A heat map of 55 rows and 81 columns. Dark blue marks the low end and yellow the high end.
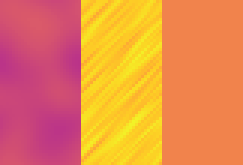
It is made of 1 by 3 panels. Panel 1,1: middling, smooth, faint in contrast. Panel 1,2: very high, slanting up to the right, faint in contrast. Panel 1,3: high, flat.
